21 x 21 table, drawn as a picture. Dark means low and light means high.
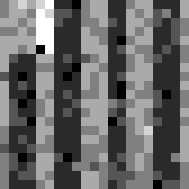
Odd patch: higher, in the top left. Stripes: upright, repeating 4 times. Ninth with the highest average: top left.
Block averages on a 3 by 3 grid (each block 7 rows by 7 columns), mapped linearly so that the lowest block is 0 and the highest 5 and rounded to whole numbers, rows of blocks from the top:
5 0 2
0 0 1
0 0 1
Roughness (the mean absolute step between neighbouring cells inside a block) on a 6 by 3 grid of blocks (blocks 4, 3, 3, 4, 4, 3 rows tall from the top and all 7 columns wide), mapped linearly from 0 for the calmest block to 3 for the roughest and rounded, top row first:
101 / 311 / 110 / 110 / 100 / 100
